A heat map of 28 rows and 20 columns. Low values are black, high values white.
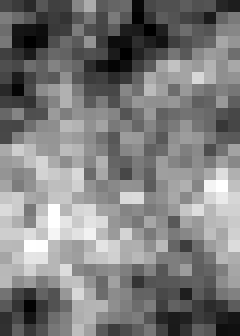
Grain: blotchy. Ninth with the highest average: middle left. Histogram: bell-shaped. Average level on the scale: 50%.
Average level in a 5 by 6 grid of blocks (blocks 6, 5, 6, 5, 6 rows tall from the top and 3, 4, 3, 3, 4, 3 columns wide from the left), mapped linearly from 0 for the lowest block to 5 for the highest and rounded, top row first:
1 1 1 0 2 2 | 1 3 2 3 3 2 | 4 4 3 3 3 4 | 5 5 5 3 3 4 | 2 3 3 2 1 1
